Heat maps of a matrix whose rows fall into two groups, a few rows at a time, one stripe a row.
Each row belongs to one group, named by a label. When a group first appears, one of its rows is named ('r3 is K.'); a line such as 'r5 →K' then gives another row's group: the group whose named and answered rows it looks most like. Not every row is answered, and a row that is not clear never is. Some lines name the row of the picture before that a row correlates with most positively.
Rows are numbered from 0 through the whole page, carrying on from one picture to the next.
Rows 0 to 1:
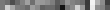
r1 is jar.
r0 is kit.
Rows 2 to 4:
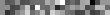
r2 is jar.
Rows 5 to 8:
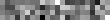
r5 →jar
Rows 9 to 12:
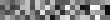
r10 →kit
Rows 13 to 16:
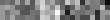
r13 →kit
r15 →jar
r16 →jar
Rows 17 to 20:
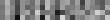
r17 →kit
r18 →kit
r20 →kit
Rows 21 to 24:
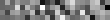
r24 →jar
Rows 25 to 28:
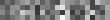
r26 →jar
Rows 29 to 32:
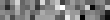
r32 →kit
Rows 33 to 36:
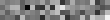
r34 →jar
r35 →jar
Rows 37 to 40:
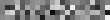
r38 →jar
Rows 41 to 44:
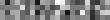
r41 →jar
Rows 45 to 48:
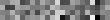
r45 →jar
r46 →jar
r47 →jar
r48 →jar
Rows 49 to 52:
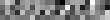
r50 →kit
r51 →kit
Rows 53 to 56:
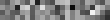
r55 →kit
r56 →kit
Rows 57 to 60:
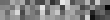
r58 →kit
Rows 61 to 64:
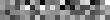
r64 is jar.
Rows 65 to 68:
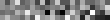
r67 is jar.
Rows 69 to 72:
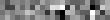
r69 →jar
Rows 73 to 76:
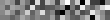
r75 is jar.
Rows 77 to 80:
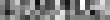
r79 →jar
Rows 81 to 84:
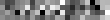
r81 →jar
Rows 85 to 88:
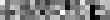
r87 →jar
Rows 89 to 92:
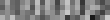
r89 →kit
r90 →kit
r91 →kit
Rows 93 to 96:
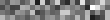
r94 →kit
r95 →jar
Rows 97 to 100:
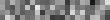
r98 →jar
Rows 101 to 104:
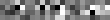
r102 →kit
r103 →jar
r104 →jar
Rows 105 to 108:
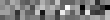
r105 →jar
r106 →kit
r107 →kit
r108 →kit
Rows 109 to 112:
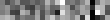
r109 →jar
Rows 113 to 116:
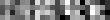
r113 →kit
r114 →kit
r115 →kit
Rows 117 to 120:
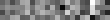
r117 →kit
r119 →kit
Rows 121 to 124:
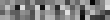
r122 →kit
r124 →kit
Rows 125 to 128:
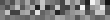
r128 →jar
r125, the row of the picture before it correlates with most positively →123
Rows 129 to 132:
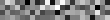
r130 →jar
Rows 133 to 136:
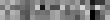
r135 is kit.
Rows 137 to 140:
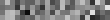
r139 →jar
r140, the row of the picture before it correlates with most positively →133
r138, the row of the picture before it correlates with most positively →134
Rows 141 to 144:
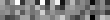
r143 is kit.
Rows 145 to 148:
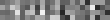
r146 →jar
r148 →jar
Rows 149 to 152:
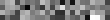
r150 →jar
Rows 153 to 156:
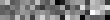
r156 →kit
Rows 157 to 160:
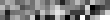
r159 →jar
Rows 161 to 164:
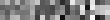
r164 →jar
